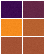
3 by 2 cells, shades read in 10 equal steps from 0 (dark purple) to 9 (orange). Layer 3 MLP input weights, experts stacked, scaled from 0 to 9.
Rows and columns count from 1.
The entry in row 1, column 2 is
2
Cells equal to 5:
2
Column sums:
14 13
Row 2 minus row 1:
9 4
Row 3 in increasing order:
5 5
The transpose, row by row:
0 9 5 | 2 6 5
